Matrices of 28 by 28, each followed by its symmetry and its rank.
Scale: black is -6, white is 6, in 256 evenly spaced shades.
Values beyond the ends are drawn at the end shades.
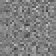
neither, rank five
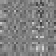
neither, rank three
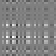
neither, rank one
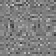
neither, rank five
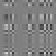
neither, rank one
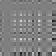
symmetric, rank one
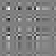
symmetric, rank one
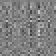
neither, rank three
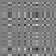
neither, rank one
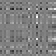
neither, rank two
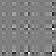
symmetric, rank one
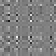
neither, rank two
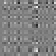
neither, rank two
